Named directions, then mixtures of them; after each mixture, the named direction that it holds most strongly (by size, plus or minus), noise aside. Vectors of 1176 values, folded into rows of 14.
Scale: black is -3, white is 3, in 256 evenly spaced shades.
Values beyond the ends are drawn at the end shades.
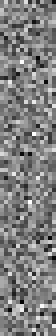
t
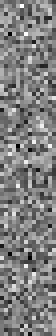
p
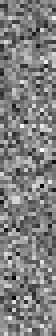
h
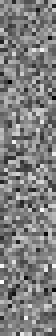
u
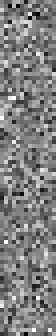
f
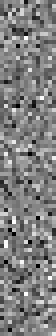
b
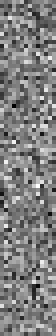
h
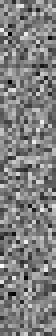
u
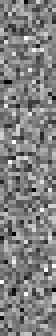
u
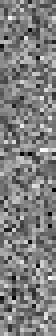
h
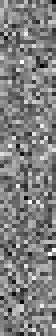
t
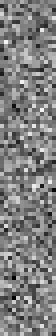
h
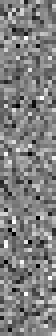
b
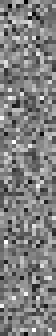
f
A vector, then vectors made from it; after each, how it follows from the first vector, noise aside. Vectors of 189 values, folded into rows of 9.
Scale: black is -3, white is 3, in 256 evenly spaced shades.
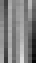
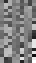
sign-scrambled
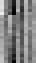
wrapped around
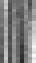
negated
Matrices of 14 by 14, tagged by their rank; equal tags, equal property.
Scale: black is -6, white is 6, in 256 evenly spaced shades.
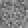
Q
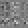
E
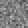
Q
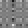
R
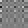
R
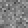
Q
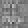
E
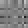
R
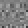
E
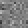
E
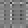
R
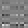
R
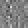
E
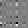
R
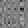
E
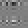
R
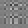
R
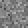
Q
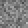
Q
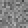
Q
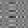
R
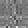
E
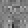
E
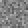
Q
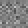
E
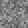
Q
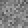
Q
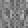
E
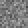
Q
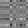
R
